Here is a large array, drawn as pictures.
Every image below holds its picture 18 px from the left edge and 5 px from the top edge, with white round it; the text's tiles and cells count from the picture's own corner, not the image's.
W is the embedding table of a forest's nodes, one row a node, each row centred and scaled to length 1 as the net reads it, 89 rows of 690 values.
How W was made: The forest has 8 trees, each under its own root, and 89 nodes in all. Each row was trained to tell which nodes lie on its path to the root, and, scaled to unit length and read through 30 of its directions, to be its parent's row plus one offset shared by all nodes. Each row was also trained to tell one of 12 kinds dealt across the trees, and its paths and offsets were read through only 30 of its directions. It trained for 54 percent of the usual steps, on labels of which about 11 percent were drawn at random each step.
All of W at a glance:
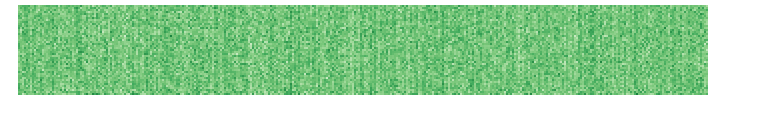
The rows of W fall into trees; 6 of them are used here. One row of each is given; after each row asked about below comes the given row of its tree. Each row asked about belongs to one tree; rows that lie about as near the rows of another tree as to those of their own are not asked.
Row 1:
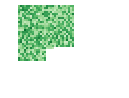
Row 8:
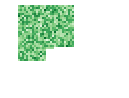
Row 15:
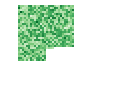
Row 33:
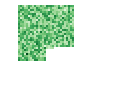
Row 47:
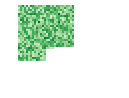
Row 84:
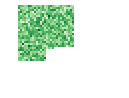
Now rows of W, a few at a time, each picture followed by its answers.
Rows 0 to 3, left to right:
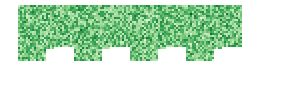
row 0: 47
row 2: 1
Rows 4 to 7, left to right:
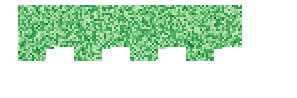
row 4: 8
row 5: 1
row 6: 47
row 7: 47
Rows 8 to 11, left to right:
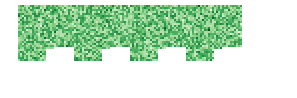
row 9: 15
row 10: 1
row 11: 8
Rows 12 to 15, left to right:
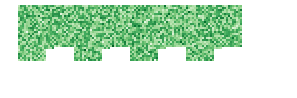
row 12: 8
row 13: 8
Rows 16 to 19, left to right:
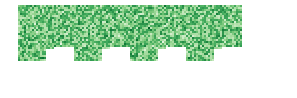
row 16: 1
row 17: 33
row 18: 8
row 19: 33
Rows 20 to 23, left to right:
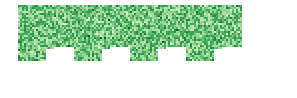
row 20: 1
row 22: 84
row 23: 15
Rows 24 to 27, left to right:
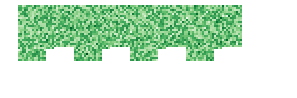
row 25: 47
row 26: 1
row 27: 15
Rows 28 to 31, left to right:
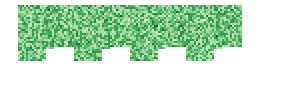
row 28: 84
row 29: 47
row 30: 1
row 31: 1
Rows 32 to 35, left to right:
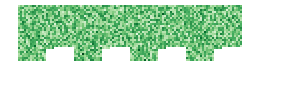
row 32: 47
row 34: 84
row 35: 8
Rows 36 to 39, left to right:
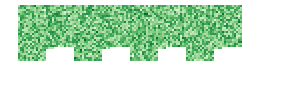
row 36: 47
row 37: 15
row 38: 8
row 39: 8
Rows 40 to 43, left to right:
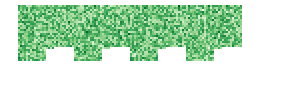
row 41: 84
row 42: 47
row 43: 47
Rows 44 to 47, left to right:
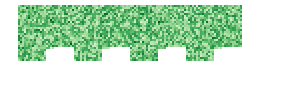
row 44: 15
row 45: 15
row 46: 15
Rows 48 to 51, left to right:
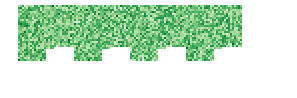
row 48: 33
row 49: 15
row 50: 8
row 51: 47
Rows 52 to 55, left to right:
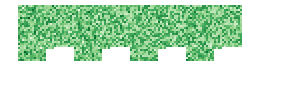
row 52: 15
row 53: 47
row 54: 15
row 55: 33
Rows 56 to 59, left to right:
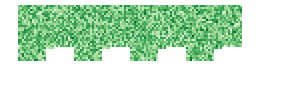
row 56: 1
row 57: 33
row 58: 8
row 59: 15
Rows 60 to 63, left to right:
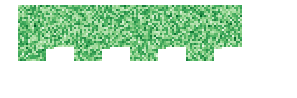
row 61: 33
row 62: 47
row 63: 47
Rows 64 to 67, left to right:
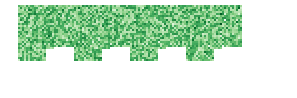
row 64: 15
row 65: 47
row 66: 33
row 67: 8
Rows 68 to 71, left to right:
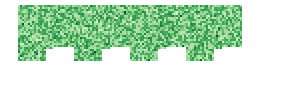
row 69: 33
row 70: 47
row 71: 84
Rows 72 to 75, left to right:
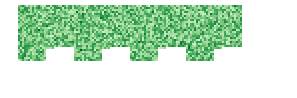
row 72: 8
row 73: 33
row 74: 8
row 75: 84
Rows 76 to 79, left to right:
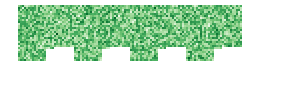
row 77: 15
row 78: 84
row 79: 8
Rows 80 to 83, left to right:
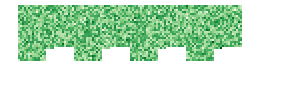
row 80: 8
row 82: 8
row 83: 84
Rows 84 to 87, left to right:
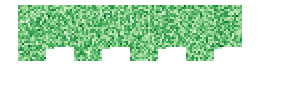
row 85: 84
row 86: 47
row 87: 47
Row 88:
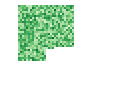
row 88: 8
